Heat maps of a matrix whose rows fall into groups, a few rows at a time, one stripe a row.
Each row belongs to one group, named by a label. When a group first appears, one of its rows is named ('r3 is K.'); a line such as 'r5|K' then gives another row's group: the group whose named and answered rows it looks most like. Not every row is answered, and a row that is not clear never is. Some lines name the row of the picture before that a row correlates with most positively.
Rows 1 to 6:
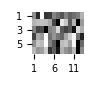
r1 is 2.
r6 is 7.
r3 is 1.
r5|7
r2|7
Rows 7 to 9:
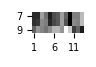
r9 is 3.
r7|2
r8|2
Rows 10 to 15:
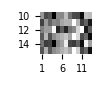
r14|1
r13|3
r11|3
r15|3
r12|7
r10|1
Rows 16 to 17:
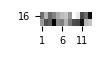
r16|3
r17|1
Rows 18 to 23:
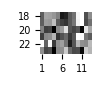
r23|1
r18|7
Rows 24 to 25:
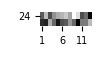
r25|2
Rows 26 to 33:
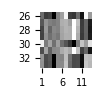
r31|3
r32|1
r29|3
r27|3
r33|1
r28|3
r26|1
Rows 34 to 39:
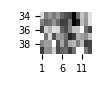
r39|7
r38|7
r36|7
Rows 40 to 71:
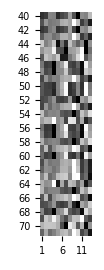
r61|3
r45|7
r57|1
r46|7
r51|1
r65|2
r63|3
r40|2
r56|1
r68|1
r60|1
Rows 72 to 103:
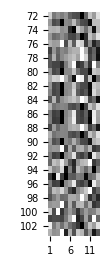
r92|1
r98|3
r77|3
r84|3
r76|7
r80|1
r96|1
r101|1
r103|7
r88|3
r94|7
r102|2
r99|7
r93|7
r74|7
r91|7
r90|1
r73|1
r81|7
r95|2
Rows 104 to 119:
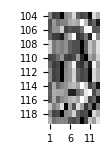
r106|7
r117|7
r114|3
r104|1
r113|1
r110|2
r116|3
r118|1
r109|2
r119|2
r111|1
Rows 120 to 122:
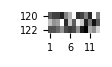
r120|1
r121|7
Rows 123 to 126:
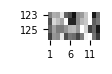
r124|7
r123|7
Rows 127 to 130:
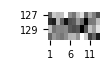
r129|2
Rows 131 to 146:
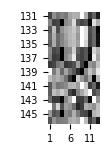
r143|1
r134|3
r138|2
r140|7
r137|1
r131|3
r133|3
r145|1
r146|3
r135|3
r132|1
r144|2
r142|7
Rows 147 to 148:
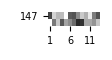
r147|7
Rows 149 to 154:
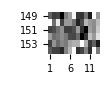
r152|2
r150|2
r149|1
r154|1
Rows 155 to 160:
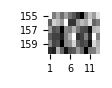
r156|7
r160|2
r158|1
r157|1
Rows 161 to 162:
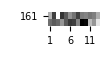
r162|2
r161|2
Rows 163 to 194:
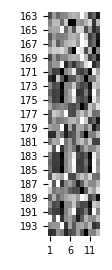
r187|2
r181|7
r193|7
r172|2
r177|7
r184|1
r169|3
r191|1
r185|1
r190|1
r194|2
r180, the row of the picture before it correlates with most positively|162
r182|2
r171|1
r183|1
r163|3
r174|1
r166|3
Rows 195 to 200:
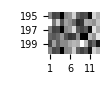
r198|2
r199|3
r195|1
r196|2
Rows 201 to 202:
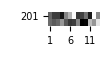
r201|1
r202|2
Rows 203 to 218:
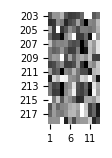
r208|2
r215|2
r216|3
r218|7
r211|1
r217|3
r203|7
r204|2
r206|1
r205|2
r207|2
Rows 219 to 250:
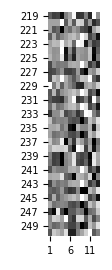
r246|2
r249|2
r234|2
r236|2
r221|1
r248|7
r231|1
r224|7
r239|1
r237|7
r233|7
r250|7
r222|3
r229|2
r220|7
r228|7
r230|3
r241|3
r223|7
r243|3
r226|3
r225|7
